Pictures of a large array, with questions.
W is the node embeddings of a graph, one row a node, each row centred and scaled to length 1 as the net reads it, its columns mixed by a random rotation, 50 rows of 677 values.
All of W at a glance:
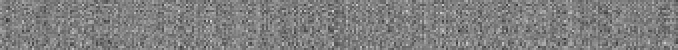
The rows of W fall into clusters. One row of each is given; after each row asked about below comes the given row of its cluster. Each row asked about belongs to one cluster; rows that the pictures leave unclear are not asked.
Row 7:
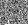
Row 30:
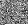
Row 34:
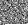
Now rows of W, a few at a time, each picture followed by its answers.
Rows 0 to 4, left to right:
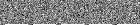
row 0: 34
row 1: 7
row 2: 34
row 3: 7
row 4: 30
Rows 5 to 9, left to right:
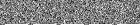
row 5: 30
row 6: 34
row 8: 30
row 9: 34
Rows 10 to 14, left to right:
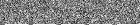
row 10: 7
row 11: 7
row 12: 30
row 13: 7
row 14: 34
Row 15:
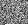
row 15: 30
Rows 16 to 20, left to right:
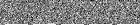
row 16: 34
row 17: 7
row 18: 30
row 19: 34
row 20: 34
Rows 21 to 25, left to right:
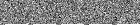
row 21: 34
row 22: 34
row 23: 7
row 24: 30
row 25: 7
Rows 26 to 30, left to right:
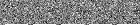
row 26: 34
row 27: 30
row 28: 30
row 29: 34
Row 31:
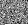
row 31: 30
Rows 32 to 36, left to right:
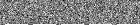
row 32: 34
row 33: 30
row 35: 7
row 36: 30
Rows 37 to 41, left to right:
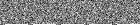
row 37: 34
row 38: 7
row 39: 30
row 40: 34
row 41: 7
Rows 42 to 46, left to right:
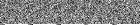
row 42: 7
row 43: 7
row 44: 7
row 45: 7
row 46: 34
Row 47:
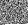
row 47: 34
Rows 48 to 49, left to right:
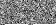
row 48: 30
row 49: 34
